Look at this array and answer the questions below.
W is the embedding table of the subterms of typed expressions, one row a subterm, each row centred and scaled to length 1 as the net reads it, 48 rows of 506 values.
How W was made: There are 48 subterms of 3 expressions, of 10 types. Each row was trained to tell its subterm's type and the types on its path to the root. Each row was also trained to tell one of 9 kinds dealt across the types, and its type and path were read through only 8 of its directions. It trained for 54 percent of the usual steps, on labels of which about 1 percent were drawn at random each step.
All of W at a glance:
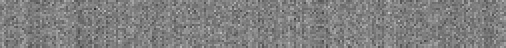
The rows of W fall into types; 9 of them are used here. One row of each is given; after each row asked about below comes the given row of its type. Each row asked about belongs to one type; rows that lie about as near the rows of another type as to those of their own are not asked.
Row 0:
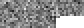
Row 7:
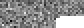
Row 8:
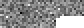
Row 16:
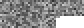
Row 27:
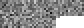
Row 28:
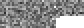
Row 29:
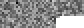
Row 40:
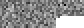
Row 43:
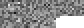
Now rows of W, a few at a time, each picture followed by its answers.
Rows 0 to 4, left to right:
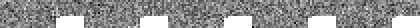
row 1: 43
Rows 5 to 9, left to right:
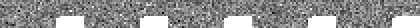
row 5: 29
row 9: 7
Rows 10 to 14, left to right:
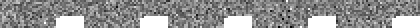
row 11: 40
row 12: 7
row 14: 27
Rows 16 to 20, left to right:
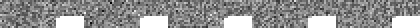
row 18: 43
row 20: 43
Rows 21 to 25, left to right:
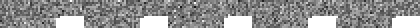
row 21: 27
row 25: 29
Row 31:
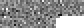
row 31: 29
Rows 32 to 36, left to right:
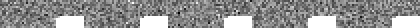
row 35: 7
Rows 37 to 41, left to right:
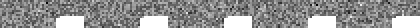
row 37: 43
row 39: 16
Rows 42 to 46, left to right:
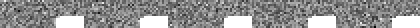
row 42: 28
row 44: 16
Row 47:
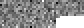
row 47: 7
